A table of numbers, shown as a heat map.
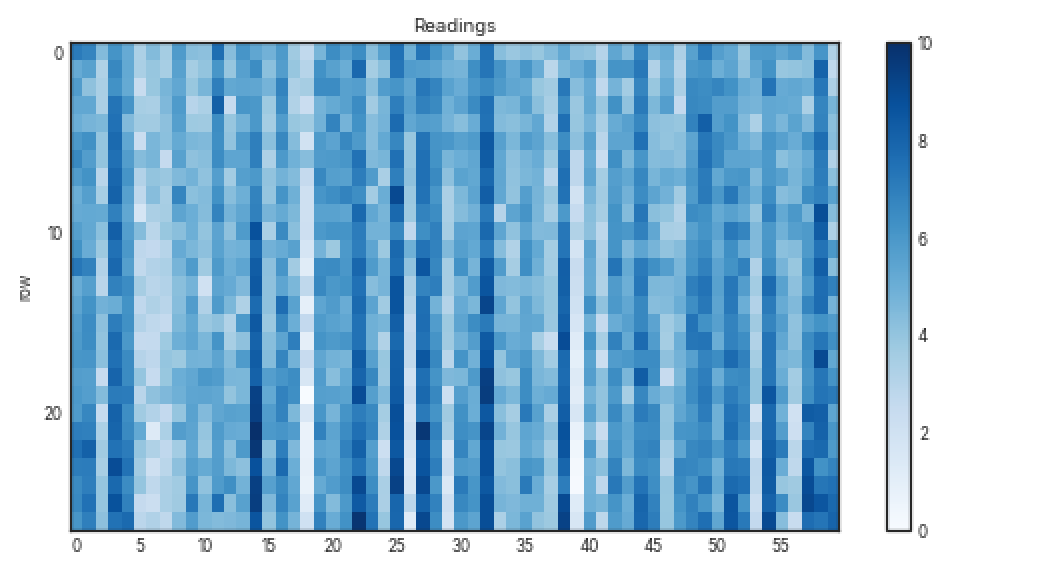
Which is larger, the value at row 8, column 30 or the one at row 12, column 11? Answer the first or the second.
the second
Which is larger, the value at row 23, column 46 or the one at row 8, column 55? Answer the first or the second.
the second
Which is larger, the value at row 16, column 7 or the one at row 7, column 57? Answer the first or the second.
the second
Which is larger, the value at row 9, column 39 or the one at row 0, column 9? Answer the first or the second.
the second
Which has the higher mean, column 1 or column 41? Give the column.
1
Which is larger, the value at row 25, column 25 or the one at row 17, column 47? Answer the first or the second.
the first
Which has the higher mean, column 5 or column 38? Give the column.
38
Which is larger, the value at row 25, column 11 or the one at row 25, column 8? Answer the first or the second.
the first
